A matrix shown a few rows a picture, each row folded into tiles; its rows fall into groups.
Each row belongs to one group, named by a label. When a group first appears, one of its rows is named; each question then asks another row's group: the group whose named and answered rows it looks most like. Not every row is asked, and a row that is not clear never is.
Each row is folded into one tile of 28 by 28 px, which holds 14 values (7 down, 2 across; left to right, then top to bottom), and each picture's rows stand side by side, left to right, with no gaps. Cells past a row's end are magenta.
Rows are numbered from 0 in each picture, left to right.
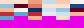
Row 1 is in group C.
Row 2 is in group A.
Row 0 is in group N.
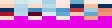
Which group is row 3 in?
A
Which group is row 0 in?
C
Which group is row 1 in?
C
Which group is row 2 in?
A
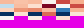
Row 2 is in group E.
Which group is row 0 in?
E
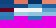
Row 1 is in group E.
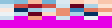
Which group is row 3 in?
E
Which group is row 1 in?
C
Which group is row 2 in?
N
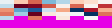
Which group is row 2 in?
N
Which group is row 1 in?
C
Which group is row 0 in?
N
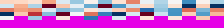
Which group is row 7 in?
A
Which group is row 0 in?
E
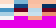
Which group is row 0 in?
A
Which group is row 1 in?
A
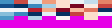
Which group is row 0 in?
E
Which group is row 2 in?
E
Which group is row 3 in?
N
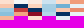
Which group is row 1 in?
C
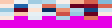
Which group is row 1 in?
N
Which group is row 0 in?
A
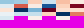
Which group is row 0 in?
N
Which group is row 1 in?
A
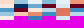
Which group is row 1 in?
N
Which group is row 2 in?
N
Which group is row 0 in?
A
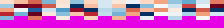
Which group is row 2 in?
A
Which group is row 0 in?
N
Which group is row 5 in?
E
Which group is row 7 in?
N
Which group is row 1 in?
C
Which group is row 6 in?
N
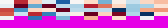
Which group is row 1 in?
N
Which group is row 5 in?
E
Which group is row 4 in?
C
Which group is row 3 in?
C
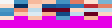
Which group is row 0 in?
A
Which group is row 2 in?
E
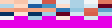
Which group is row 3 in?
N
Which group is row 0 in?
E
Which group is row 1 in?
E
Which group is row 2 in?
C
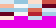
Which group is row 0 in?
C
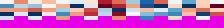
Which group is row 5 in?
E
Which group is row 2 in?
A
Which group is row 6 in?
A
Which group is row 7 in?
E
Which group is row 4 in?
C
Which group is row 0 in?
E
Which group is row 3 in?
N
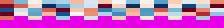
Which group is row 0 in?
C
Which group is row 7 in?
N
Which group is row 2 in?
E
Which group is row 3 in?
N
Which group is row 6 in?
A
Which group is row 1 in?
A
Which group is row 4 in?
A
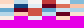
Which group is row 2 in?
C
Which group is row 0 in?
A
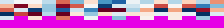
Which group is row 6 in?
N
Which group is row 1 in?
C
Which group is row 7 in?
E
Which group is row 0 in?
E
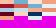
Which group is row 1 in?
E
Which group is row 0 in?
C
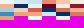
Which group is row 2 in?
E
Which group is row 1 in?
N
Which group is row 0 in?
A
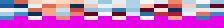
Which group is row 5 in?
E
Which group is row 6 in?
C
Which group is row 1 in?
E
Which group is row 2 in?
A
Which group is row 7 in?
N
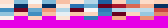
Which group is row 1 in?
A
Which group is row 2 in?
A
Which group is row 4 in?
C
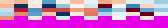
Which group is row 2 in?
E
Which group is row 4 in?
A
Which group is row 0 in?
A
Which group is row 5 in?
C
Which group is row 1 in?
A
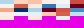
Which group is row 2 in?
N
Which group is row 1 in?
A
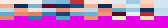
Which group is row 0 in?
A
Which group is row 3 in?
A
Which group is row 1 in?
N
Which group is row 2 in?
E
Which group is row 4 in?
C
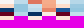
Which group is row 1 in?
E
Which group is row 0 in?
C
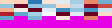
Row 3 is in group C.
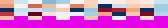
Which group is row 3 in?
A
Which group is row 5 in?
C
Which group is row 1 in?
C
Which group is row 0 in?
C
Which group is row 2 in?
N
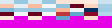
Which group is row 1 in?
C
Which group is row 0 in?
C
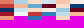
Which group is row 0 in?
C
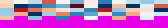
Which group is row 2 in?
N
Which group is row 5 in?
N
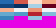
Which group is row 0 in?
E
